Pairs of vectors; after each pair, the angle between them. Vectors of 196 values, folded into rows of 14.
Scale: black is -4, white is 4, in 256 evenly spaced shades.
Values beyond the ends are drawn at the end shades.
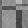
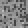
orthogonal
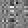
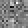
nearly opposite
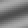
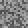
orthogonal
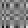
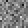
partly opposed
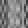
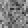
partly opposed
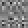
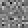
nearly parallel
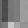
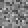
orthogonal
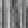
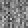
partly opposed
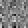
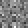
nearly opposite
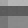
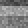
nearly opposite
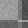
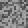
orthogonal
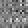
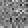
nearly opposite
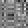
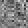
nearly opposite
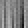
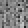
partly opposed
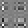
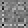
nearly opposite
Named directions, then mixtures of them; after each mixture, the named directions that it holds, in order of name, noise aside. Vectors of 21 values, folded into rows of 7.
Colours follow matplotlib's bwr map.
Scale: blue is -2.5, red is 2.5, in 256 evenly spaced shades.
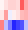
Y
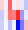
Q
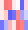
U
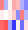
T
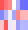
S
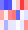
S, U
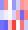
T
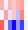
T, Y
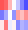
S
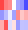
S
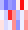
T, U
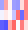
T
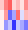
U, Y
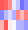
S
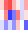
U, Y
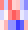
Q, T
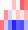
Y
